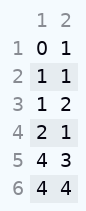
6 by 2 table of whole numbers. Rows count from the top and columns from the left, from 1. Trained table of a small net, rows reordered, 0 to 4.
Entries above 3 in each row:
0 0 0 0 1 2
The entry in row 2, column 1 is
1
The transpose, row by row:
0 1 1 2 4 4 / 1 1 2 1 3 4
